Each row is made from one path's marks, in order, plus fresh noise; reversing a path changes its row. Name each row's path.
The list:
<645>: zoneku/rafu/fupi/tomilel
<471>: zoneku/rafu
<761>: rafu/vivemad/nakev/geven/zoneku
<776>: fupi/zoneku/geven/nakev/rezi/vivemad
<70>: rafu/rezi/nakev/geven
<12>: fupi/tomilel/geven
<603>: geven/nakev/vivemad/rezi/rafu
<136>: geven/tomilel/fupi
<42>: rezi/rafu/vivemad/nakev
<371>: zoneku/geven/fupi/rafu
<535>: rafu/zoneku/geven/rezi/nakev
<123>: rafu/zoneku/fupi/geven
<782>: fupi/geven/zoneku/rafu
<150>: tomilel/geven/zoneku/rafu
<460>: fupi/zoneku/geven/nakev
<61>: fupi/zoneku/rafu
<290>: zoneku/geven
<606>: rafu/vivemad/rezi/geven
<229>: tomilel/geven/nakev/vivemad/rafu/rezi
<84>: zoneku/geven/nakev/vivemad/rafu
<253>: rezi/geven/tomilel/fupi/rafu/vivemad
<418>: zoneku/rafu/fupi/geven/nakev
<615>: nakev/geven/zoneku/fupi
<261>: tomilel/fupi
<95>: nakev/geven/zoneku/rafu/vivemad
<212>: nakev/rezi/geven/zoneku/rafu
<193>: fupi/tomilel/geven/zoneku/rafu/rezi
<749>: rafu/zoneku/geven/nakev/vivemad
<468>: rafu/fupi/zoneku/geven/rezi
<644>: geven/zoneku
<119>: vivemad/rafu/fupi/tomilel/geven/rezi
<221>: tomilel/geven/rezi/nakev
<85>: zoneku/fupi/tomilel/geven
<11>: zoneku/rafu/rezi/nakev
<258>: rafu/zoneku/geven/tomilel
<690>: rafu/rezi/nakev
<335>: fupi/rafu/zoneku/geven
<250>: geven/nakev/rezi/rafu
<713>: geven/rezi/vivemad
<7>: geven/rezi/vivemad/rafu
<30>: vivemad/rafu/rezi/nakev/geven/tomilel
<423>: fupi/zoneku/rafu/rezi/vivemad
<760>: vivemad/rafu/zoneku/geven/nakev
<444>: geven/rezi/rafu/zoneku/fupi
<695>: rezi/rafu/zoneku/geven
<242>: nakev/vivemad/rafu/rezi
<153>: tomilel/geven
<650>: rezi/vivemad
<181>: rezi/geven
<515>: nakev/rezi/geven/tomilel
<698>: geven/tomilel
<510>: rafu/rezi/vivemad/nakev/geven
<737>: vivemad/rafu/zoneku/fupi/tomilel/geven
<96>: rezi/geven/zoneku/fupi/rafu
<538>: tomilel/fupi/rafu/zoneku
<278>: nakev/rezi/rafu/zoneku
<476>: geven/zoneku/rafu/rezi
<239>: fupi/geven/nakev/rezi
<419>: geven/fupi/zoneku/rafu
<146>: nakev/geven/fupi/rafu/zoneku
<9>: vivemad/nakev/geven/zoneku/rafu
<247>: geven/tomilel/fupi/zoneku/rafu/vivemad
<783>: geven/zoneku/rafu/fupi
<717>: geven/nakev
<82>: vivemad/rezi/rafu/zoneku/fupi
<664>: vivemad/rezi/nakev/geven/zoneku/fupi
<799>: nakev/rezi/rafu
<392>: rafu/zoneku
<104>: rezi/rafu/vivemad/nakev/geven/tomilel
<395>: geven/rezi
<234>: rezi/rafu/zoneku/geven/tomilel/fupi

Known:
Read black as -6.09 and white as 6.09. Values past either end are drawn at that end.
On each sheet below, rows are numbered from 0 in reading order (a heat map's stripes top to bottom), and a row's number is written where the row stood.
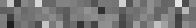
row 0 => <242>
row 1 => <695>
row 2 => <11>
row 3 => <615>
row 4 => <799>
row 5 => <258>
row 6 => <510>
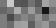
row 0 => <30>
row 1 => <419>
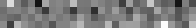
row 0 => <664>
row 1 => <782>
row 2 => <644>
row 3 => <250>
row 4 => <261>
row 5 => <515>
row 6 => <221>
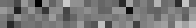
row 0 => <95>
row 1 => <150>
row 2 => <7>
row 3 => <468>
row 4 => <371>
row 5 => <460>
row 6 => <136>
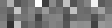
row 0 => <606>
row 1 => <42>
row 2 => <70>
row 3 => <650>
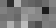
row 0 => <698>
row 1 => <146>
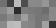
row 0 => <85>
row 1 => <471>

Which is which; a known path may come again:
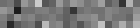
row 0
<95>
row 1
<9>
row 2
<423>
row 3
<418>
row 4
<698>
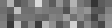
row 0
<606>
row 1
<664>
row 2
<335>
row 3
<229>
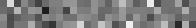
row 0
<690>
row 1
<84>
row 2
<717>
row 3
<258>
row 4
<737>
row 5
<104>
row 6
<761>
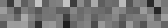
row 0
<261>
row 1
<212>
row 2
<242>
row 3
<535>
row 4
<749>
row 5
<538>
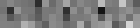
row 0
<250>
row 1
<239>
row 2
<603>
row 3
<783>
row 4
<234>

